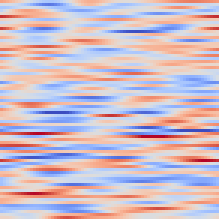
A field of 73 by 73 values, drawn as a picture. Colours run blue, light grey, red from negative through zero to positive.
Slope: none. Grain: streaks across. Histogram: bell-shaped.
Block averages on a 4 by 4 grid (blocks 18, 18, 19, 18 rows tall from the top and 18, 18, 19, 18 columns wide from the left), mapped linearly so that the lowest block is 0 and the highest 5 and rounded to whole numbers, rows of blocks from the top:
3 2 1 3 / 3 1 2 1 / 1 0 2 5 / 3 2 2 1
